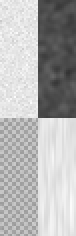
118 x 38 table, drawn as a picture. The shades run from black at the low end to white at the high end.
It is made of 2 by 2 panels. Panel 1,1: very high, fine-grained, faint in contrast. Panel 1,2: low, blotchy, faint in contrast. Panel 2,1: high, checkered. Panel 2,2: very high, streaked downward, faint in contrast.
